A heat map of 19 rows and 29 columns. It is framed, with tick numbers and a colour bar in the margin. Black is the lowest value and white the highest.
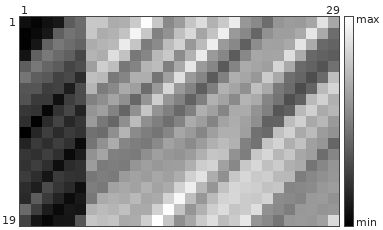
The ninth with the highest average is the bottom middle. The top middle is the roughest part. The right part is higher, past a seam about 20% of the way across. The bottom right is the smoothest part.
